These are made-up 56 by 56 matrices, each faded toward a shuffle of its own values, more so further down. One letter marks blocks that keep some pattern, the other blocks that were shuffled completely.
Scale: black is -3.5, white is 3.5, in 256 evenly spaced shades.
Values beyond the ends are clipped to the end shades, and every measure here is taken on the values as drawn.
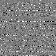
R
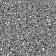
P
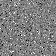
P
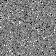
P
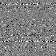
R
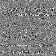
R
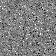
P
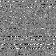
R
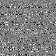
R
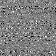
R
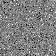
P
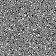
P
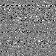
R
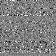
R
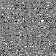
R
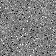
P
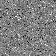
P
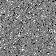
P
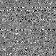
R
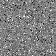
P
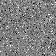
P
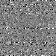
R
